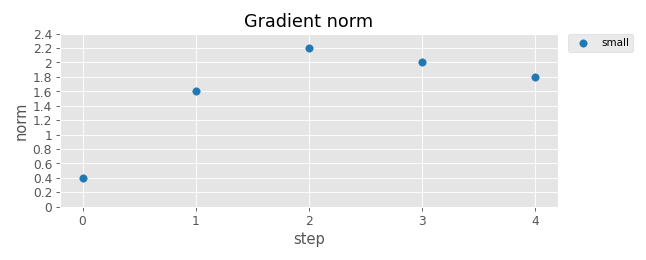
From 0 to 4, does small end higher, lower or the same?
higher
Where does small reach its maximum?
2
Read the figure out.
Title: Gradient norm
x-axis: step, ticks 0 1 2 3 4
y-axis: norm, ticks 0 0.2 0.4 0.6 0.8 1 1.2 1.4 1.6 1.8 2 2.2 2.4
Legend: small
Values:
small: 0.4 1.6 2.2 2 1.8
